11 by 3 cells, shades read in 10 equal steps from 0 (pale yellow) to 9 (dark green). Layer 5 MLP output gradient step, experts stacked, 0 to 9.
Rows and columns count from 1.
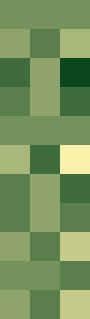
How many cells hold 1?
0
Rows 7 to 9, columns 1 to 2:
6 4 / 6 4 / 4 6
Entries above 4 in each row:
3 1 2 2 3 1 2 2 1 3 1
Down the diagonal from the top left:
5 6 9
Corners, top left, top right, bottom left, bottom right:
5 5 4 2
